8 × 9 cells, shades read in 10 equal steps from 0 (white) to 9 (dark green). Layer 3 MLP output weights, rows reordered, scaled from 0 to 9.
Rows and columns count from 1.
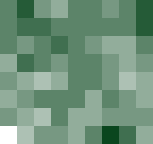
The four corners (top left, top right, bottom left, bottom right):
6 8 0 4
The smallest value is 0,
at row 8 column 1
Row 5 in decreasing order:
6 6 5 5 4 4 4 3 3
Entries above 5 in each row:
6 9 5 4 2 4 1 3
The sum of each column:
36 43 41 43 44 43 45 40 44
